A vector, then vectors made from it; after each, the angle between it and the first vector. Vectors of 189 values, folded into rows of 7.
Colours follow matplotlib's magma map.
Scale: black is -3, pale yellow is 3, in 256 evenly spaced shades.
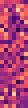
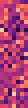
nearly parallel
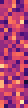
partly opposed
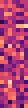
orthogonal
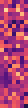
partly aligned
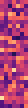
orthogonal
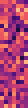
nearly parallel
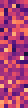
partly opposed
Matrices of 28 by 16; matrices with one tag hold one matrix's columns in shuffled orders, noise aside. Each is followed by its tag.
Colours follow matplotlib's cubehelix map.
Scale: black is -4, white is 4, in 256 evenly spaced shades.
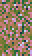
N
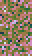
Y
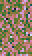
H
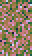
N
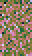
N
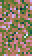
H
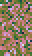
N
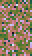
N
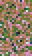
Y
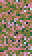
Y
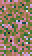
Y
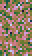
N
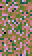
N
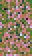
H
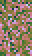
N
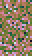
Y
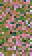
Y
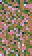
N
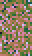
N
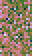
H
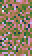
Y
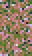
N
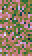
H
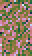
N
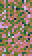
H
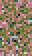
Y
